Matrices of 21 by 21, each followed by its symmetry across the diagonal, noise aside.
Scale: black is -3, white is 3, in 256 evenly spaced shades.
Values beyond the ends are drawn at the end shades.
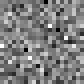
antisymmetric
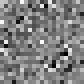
symmetric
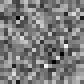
symmetric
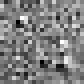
antisymmetric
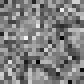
symmetric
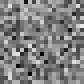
neither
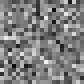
antisymmetric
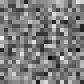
neither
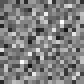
symmetric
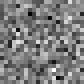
neither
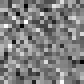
antisymmetric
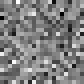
antisymmetric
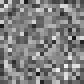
symmetric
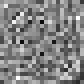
symmetric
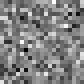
neither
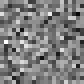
neither
